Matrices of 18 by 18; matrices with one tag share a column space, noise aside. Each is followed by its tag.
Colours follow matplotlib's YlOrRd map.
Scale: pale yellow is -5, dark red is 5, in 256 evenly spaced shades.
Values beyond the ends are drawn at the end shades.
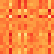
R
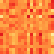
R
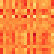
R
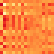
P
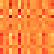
R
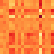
R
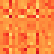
R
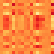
P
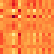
R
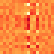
P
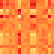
R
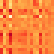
R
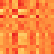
R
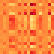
P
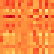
R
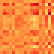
P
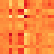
R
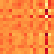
R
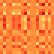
P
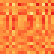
P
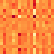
R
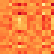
P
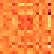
P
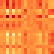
R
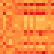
P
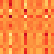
R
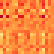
R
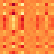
P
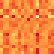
R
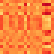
P
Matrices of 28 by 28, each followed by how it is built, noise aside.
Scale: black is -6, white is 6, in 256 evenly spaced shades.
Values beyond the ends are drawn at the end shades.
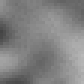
smooth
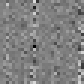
uneven columns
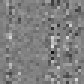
uneven columns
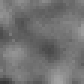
smooth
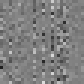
uneven columns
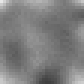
smooth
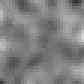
smooth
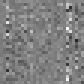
uneven columns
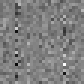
uneven columns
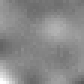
smooth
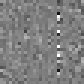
uneven columns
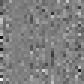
uneven columns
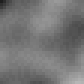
smooth
